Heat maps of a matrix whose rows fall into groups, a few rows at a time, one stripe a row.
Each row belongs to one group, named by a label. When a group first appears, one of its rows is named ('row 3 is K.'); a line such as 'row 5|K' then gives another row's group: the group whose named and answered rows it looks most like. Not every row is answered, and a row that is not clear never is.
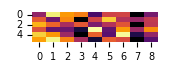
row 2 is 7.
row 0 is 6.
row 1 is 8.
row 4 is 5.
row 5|6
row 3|5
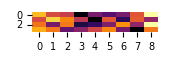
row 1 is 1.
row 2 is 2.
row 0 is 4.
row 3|7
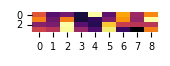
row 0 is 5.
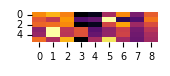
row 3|6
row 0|2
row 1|8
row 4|6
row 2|2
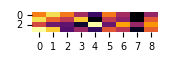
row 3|7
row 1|7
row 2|5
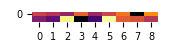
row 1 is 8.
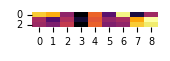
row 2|4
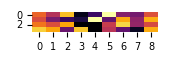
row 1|5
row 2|2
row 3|7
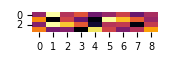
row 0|6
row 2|6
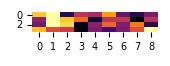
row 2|1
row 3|4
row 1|6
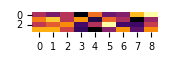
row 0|4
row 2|8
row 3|2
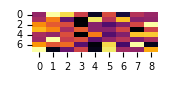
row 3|7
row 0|1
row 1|5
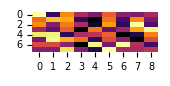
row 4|7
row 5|6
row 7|8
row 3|4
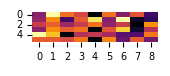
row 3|6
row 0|1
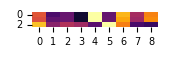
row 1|5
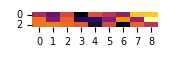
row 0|4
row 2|1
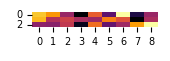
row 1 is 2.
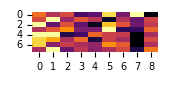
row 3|8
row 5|7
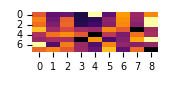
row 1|2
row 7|1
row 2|2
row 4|1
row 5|4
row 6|8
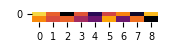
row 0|7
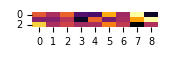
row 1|4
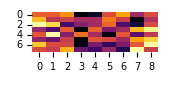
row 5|4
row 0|2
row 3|4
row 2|7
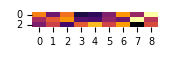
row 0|2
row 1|1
